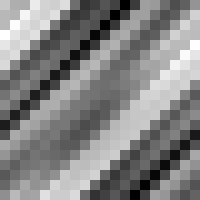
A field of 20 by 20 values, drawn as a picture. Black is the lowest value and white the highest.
Average level on the scale: 50%. Odd rows or columns: none. Slope: none. Mirror symmetry: none. Grain: diagonal, up to the right.
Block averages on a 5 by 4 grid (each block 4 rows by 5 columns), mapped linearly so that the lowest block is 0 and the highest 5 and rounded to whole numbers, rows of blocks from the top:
5 1 1 2 / 2 1 2 5 / 1 2 3 3 / 2 1 3 1 / 2 4 0 1
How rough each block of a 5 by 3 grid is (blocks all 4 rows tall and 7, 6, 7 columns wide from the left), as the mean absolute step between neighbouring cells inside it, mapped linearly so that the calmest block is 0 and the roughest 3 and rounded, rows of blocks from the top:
2 3 2
2 3 1
3 0 1
1 1 3
1 2 3
